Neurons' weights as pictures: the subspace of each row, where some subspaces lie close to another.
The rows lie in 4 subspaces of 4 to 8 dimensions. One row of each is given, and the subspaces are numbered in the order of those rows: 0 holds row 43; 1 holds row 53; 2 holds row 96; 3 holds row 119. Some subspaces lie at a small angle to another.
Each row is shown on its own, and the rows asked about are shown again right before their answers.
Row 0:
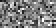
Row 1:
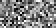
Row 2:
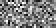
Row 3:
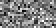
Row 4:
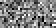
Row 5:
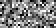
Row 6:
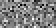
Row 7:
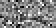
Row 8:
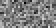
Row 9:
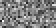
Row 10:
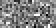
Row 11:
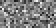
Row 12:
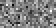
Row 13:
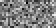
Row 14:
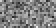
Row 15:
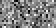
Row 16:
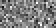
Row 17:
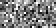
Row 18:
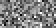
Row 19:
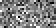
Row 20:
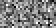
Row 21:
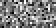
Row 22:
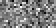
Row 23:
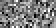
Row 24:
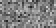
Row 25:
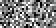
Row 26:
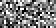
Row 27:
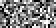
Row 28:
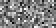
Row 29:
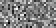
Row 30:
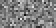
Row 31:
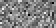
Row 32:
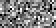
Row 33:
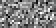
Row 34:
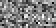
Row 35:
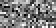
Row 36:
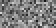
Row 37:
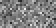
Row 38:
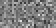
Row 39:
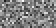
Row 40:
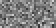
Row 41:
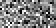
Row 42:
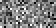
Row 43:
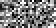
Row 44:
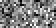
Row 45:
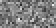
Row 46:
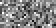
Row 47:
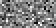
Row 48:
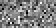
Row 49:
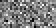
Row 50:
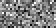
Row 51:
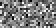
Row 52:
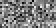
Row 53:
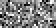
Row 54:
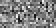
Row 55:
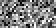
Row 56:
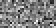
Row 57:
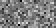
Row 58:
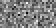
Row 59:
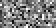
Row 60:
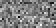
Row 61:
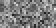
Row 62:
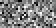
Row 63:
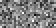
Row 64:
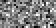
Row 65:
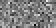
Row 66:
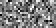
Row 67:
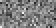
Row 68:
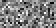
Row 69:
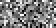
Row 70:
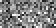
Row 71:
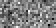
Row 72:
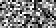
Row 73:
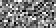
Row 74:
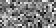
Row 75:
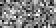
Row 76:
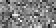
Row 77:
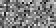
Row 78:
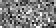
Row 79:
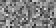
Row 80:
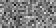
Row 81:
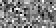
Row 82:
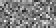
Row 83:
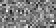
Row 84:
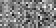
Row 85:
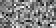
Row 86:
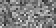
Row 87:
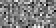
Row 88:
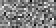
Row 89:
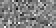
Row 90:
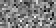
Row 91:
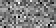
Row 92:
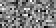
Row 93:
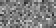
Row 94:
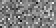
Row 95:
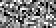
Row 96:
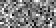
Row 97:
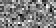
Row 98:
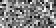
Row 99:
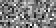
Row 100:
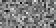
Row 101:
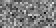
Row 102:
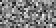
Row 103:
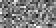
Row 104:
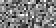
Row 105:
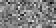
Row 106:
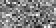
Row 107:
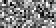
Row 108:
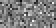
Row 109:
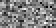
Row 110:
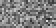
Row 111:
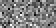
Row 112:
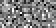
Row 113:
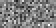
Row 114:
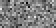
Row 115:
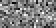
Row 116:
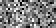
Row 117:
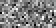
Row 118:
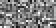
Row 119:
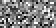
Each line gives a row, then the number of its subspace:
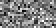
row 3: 0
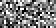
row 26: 2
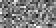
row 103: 1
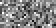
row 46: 3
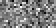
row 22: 0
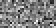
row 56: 3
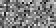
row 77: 1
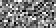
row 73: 2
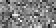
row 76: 3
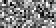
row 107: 1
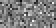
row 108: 2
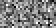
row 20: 1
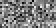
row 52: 1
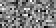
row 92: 1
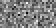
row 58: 0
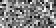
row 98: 1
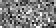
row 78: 1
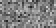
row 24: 1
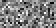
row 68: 2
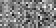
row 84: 0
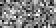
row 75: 0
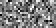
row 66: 1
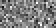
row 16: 1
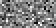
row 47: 3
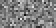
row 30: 0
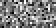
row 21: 1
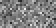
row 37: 2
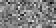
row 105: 3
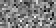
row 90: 3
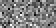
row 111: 3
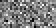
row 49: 0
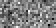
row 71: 1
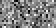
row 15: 1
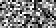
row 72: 0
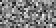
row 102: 1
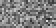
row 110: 0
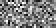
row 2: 0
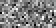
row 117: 3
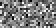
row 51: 1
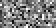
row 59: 1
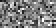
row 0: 0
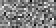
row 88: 0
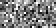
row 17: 1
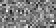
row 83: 1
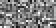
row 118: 3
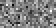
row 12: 1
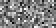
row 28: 0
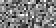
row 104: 1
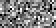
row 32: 0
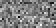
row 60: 3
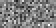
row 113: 1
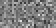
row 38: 1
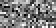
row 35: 1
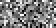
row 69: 2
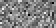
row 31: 2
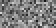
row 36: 1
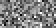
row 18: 2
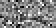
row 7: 3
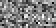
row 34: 1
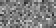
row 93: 2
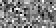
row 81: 1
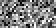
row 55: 0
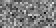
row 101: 2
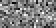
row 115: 1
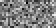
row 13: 0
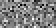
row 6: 0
